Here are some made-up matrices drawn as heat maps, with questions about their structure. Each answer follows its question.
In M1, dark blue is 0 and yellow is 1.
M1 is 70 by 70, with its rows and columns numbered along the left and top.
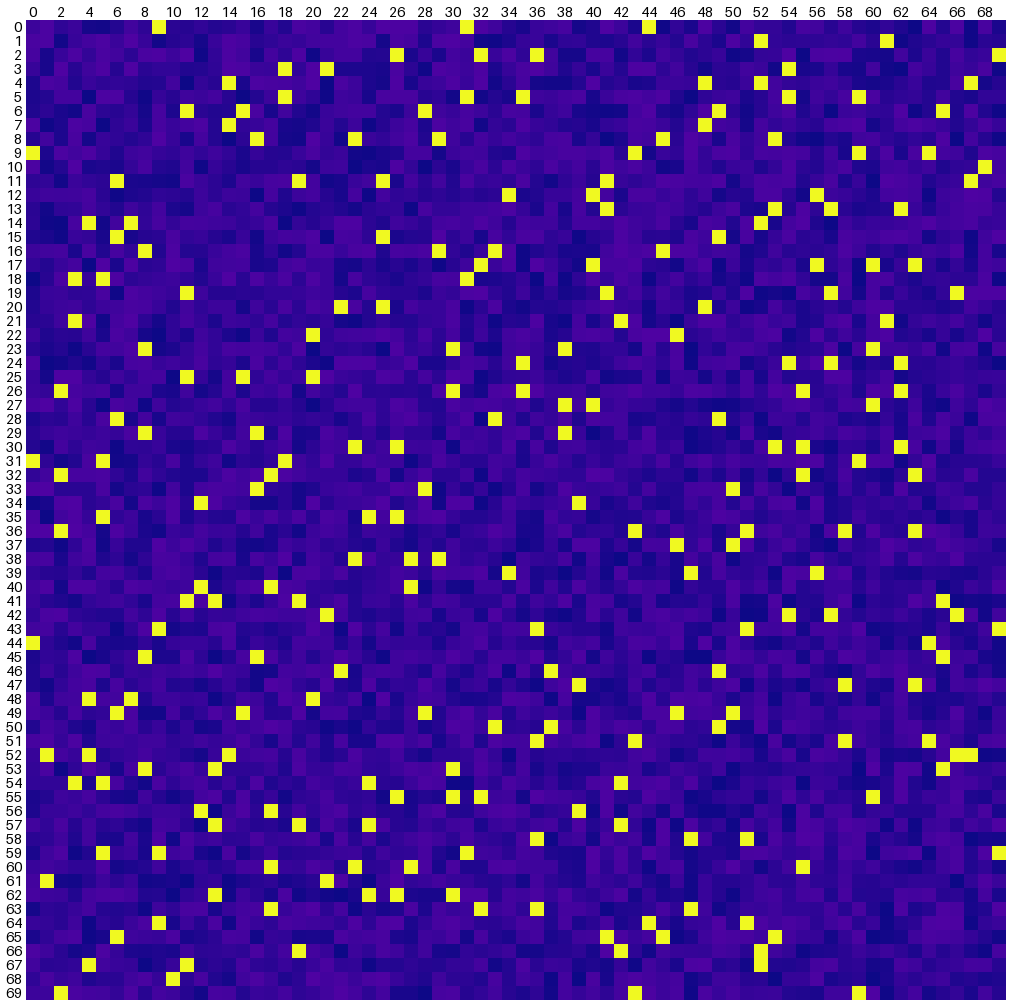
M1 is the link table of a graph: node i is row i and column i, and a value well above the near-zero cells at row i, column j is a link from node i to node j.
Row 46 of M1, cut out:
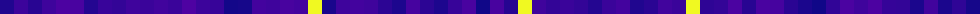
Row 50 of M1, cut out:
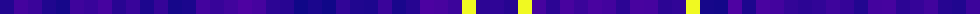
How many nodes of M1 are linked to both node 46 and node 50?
2
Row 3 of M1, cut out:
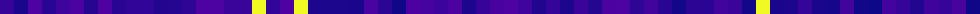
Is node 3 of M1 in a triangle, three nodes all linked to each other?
no
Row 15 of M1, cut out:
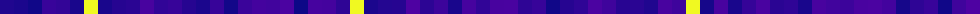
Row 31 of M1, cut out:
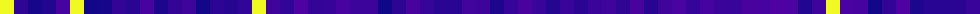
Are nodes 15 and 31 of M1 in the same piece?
yes
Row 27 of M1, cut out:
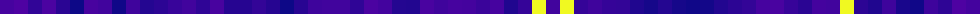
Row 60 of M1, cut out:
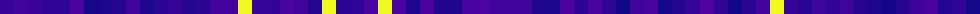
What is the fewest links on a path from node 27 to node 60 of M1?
1
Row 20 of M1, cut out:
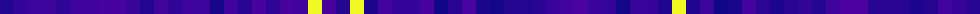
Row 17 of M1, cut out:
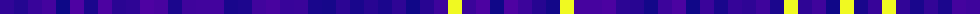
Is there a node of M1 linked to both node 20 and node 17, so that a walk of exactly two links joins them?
no
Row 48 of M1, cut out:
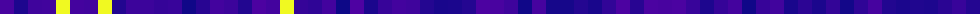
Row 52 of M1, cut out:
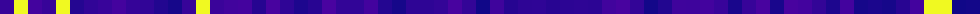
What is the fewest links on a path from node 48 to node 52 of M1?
2
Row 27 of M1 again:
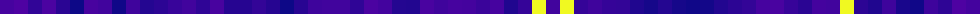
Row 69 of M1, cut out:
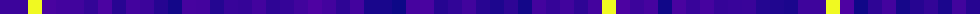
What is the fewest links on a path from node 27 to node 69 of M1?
5
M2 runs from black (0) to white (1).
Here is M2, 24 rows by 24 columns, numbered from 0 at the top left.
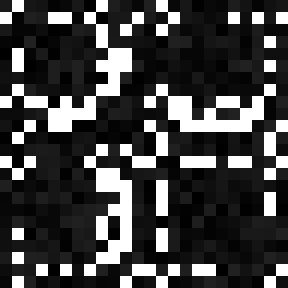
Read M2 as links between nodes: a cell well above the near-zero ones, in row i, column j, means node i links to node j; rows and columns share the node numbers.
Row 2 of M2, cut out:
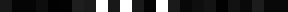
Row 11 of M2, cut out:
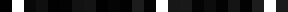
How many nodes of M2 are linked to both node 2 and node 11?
1
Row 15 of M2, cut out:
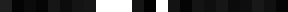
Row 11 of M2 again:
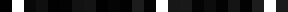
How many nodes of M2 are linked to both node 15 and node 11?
1
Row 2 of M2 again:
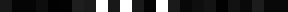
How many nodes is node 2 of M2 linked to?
3
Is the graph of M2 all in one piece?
yes
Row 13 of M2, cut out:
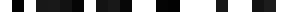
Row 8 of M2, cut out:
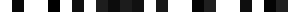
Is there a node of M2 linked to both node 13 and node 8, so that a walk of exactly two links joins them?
yes
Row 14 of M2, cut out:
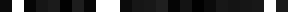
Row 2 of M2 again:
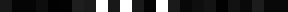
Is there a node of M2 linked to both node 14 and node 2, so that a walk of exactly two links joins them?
yes
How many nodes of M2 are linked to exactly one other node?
1
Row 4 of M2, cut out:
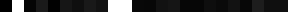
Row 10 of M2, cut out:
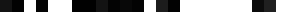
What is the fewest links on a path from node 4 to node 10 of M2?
1
